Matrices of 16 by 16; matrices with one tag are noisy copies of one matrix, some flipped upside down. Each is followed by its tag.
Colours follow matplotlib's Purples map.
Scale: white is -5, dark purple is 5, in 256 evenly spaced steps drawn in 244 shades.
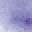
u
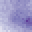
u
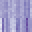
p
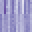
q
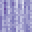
q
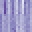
q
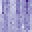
p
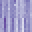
q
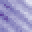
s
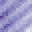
s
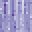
q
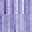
q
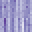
q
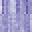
p
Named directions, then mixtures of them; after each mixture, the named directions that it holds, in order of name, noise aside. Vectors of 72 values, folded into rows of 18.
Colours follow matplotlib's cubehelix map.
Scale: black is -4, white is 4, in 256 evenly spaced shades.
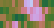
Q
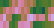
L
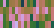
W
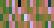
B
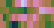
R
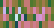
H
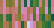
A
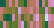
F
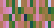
B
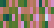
F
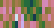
H, Q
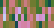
H, L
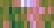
Q, R, W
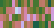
B, L, W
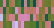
W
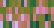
F, W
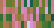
A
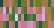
H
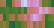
Q, R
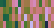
B, F, R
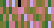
B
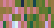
F, R, W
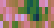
F, Q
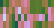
H, L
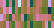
B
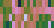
B, W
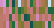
B
